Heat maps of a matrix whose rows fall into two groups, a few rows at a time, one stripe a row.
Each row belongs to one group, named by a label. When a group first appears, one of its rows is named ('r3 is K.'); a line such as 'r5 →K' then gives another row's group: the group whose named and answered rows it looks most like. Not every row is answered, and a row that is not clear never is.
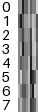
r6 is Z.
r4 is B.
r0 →Z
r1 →B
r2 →B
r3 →B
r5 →Z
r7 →Z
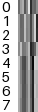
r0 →Z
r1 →B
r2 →B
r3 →Z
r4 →Z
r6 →Z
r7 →Z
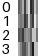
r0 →Z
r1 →Z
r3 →Z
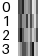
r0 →B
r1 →B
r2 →B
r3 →Z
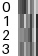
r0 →Z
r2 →B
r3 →B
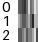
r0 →Z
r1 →Z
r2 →B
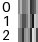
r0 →Z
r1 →Z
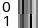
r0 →B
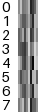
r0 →Z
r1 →Z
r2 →Z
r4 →Z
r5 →B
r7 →Z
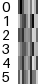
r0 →B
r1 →Z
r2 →B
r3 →Z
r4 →B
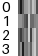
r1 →Z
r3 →B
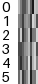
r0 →Z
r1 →B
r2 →Z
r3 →B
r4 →B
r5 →Z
